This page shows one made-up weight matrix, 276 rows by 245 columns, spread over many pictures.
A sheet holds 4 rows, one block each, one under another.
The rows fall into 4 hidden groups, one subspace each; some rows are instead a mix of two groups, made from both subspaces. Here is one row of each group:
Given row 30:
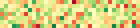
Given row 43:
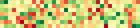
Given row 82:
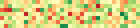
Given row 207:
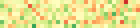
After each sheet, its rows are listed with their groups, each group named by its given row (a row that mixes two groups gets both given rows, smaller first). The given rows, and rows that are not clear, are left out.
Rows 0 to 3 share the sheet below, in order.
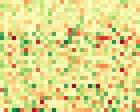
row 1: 82
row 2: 82
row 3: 30 and 82
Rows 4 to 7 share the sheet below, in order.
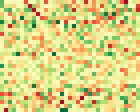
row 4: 207
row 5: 30
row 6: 82
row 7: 82
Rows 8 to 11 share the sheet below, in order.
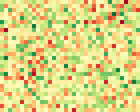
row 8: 207
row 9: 43
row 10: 43
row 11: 207
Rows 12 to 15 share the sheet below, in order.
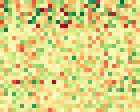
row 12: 82
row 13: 43
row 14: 30
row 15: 207
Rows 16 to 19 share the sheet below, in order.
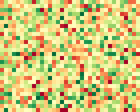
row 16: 82
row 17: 30
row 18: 30
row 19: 82
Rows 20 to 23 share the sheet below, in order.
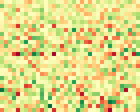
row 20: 30
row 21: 30
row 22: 207
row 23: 30
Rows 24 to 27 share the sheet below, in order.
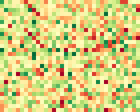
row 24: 207
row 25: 207
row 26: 82
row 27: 30 and 82
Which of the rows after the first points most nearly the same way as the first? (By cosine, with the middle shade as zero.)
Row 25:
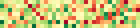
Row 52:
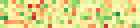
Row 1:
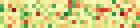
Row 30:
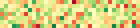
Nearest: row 1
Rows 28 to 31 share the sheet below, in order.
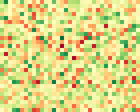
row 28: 43
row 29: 82
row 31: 30
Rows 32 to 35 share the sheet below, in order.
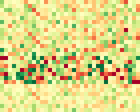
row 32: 207
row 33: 207
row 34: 43
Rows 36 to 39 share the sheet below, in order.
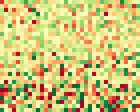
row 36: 207
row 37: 30
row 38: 82
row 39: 30
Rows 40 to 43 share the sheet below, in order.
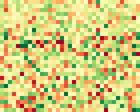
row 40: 82
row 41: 82
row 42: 207
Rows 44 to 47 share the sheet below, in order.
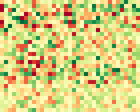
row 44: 82 and 207
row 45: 43
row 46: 43
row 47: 43
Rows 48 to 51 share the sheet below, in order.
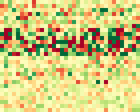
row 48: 82
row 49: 82
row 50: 82
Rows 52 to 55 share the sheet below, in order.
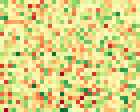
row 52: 43
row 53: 30
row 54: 82
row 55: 82
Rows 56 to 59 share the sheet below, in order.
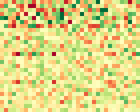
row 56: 43 and 82
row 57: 30
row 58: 30
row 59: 82
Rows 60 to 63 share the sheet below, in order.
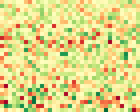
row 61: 82
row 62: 207
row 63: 43
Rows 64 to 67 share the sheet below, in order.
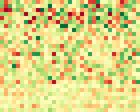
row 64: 82
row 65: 30
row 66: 30 and 82
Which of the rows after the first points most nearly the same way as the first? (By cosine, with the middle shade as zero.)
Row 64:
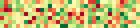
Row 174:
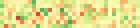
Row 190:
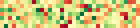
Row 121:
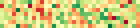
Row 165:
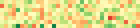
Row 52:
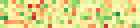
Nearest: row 174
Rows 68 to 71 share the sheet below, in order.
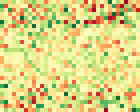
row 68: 207
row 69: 43
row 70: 207
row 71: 43
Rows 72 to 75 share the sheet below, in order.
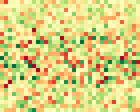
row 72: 43
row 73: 82
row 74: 207
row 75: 43
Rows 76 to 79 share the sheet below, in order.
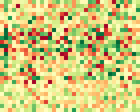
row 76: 82
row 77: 43 and 82
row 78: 43 and 207
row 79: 207
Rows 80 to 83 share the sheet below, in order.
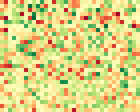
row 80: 43
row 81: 43
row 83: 207
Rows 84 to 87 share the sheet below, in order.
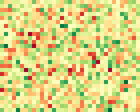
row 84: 82
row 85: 43
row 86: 82
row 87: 30
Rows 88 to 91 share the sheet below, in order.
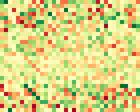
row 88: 43
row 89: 43
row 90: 207
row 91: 207
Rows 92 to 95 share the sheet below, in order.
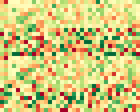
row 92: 43
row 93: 30
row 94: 43
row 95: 82
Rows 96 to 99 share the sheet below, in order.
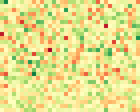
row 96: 43
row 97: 30 and 207
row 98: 43
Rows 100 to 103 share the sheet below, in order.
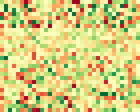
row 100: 30 and 207
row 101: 207
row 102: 43
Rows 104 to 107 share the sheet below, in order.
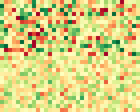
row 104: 82
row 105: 43
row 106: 82 and 207
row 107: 82
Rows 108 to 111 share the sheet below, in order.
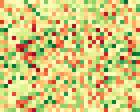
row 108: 207
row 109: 43
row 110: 207
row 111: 43
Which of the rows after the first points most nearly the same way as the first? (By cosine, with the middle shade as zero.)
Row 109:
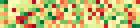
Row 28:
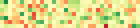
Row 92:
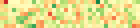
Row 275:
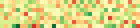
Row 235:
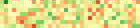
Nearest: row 235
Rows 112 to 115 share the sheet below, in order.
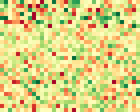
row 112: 43
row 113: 30
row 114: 30
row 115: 207
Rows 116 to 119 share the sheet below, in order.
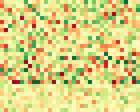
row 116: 207
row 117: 43
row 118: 30
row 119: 82
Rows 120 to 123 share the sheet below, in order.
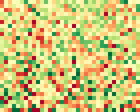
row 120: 207
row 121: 30 and 43
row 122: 30 and 43
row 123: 30 and 207
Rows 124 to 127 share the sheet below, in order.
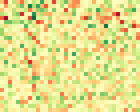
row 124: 43
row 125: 207
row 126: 43 and 207
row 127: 82
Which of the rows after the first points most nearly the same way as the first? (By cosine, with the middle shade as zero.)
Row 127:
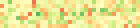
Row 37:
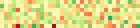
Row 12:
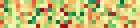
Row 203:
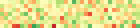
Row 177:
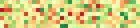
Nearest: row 12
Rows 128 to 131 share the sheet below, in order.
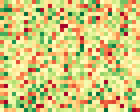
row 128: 82
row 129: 30
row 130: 43 and 82
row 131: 43
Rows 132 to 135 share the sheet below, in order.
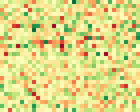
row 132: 30
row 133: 82
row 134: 207
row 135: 207
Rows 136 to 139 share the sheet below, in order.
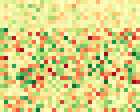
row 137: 43 and 207
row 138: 43
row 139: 30 and 43
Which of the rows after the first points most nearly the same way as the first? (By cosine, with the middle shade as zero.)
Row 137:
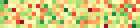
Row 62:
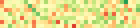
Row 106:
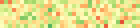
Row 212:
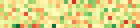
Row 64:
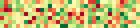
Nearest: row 106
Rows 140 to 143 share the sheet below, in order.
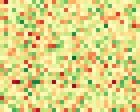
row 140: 43
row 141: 43
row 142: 30
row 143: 30
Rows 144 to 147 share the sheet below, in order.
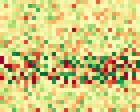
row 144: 43
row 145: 30
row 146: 207
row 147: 30
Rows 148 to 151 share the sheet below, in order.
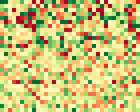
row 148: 43
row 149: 82
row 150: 30
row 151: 207
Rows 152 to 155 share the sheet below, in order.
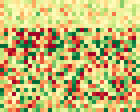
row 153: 43
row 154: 30
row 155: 82
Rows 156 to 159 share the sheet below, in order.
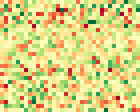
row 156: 82 and 207
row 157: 43
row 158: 82
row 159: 43
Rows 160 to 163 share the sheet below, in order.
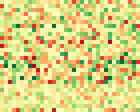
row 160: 30
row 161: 82
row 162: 207
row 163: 30
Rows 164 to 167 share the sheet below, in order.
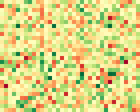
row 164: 30
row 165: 30
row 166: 30
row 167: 43
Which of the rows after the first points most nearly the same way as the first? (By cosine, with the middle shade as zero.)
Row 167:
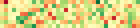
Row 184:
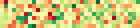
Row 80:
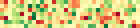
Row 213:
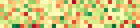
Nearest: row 184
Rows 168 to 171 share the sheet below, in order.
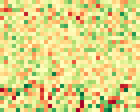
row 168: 82
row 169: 207
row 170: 43
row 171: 30
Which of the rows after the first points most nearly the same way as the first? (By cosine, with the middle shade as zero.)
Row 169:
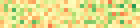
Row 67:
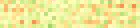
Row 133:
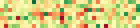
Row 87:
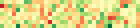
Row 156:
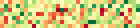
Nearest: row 156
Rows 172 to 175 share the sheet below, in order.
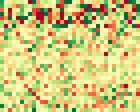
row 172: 82
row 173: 82
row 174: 82
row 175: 207
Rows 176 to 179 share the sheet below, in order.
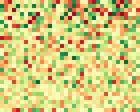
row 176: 82
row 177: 82
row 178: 30
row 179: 30
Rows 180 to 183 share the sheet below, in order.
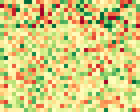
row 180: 30
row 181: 207
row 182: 43
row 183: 43
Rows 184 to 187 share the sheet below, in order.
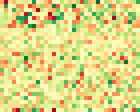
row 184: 43
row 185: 30
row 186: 30
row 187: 30
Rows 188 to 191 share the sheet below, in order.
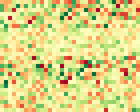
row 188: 82
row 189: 43
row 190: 82
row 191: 43
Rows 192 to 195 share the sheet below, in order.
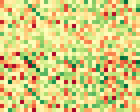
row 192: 207
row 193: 30
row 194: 207
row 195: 207
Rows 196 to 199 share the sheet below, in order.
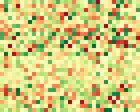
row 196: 82
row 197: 82
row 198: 82
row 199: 30 and 82
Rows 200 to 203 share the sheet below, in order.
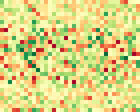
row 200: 207
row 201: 43
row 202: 207
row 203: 30
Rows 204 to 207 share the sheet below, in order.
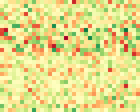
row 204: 30
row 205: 43 and 207
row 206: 82
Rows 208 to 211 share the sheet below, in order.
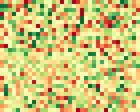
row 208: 30
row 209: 43
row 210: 207
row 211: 82
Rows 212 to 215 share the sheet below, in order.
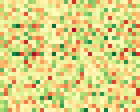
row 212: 30
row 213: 30
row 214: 30
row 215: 82
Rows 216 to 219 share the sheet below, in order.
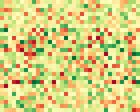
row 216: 82
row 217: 43
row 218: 30
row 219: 43
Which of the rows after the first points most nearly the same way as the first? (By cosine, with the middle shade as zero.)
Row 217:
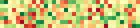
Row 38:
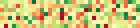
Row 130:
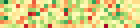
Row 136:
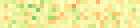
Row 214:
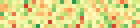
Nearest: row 130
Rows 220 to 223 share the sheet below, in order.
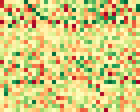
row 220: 207
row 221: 30
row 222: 30
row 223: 82
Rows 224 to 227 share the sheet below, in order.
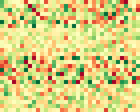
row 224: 207
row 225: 207
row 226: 30
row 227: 82
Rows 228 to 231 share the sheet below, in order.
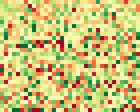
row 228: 43 and 207
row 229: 82
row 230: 30 and 82
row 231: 30
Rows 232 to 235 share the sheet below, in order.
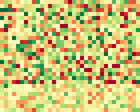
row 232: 82
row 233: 43
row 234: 30
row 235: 43
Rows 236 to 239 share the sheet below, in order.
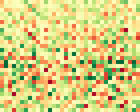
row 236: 207
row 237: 207
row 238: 207
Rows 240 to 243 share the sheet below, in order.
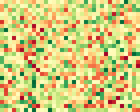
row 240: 207
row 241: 43
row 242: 207
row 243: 43 and 207
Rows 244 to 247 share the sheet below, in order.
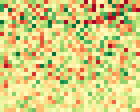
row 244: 207
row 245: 30
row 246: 82
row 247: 43
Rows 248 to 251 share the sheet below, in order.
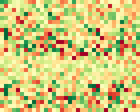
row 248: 43 and 82
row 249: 82
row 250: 30
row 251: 82
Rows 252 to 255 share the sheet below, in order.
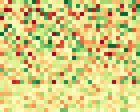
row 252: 82 and 207
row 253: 30 and 43
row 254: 30
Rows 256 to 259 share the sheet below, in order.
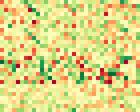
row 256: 207
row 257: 207
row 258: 30
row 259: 207
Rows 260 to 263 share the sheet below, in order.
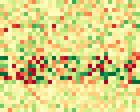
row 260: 30
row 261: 43
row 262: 43
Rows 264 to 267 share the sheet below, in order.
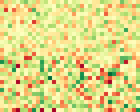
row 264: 207
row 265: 207
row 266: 30
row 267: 30
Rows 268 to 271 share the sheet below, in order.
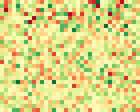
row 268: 82
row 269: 30
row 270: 30
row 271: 30
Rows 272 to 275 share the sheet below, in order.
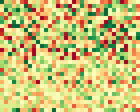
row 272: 30 and 207
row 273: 207
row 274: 30
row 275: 30
